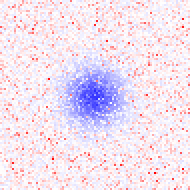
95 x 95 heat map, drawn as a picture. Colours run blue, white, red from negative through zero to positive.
One dip sinks in the centre. Overall the values sit about 50% of the way up the scale. There are no regular stripes. There is no seam. No single row or column stands out from its neighbours. The centre is the ninth with the lowest average.
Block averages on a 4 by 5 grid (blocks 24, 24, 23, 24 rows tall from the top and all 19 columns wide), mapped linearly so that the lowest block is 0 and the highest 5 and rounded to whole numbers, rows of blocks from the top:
55555
54145
54045
55555
